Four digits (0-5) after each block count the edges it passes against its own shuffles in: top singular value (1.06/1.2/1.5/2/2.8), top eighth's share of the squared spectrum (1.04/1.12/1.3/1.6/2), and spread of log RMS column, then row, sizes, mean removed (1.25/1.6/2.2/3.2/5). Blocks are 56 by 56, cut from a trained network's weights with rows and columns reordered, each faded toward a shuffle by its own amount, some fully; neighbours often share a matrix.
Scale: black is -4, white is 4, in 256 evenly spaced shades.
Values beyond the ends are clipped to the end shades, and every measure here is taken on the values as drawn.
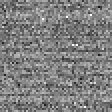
3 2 0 0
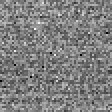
2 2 0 0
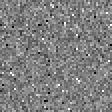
0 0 0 0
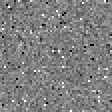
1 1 0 0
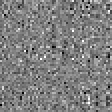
3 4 2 2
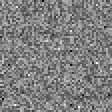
0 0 0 0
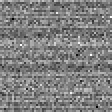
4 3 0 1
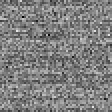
3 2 0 0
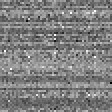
4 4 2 1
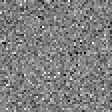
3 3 0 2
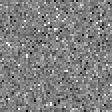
0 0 0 0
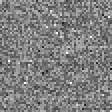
1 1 0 0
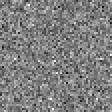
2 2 0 0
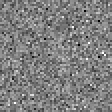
0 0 0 0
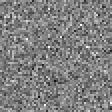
0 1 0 0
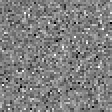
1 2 0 0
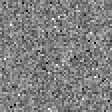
0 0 0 0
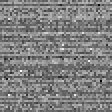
4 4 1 1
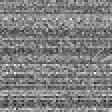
4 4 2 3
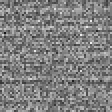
3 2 0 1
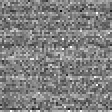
3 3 0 1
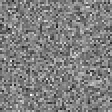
2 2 0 0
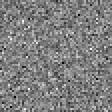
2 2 1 0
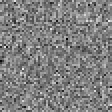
3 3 0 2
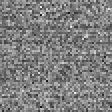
2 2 0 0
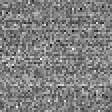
2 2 0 1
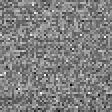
2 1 0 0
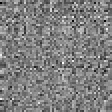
4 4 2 2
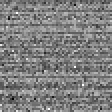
4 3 1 0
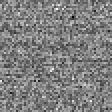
2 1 0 0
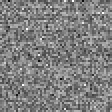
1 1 0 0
